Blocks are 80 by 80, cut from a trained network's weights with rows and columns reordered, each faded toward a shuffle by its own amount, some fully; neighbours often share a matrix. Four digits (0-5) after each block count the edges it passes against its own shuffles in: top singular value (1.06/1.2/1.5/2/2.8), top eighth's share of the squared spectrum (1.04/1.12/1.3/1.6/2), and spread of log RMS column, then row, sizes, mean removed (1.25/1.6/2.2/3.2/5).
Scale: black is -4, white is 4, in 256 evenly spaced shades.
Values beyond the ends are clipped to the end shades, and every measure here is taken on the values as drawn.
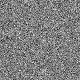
0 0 0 0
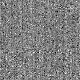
2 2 0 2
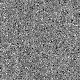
0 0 0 0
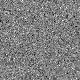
0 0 0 0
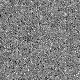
0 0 0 0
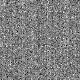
2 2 0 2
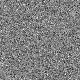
0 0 0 0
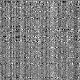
4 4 1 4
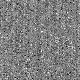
1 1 0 0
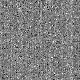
2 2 0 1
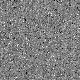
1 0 0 0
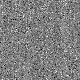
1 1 0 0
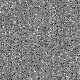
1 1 0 0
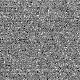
2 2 1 0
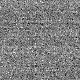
2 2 1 0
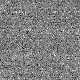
2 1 0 0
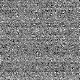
3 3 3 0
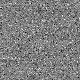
1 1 0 0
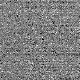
3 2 2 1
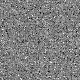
1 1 1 0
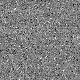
1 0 0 0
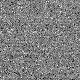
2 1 0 0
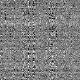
3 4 4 0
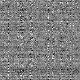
3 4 3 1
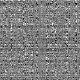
4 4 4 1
